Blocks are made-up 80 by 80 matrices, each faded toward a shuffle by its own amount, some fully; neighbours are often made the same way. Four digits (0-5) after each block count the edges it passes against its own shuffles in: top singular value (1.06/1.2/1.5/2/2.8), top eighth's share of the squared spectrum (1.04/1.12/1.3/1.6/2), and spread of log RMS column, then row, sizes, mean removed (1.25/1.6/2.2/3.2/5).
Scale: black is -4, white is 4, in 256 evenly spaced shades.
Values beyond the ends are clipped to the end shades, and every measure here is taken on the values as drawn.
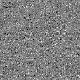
3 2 1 1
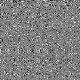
4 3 1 2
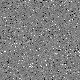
1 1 0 0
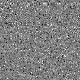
3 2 0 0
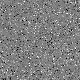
0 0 0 0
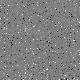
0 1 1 0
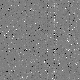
3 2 1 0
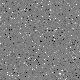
0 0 0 0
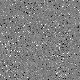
3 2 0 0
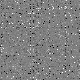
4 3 1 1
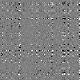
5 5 3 3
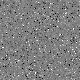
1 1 0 0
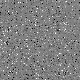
2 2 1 1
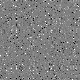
3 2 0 1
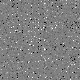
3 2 1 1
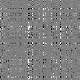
5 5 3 3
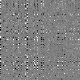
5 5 3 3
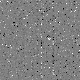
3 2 1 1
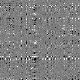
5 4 3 3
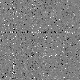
3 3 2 1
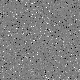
0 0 0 0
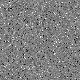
2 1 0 0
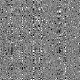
4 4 3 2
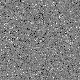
1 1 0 0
